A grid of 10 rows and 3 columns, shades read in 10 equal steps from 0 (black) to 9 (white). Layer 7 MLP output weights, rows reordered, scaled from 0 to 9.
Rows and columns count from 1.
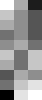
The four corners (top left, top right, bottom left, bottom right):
9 1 0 9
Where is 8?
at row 9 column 3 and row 10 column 2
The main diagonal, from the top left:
9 5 3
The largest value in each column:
9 8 9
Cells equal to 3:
4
